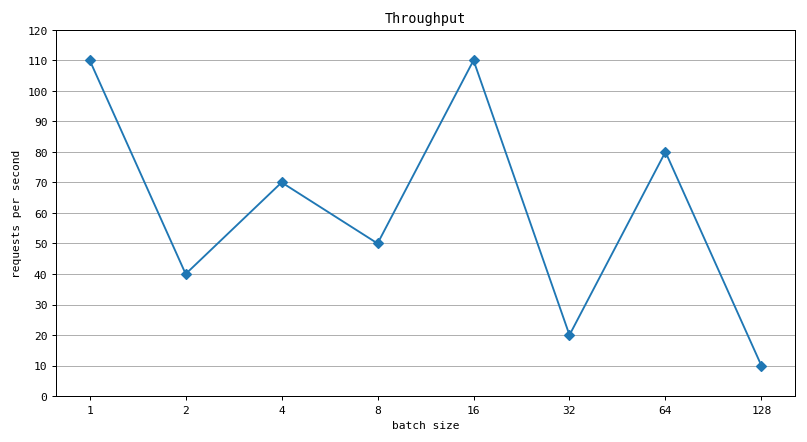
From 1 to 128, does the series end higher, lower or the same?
lower
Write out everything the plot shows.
Title: Throughput
x-axis: batch size, ticks 1 2 4 8 16 32 64 128
y-axis: requests per second, ticks 0 10 20 30 40 50 60 70 80 90 100 110 120
Values:
110 40 70 50 110 20 80 10
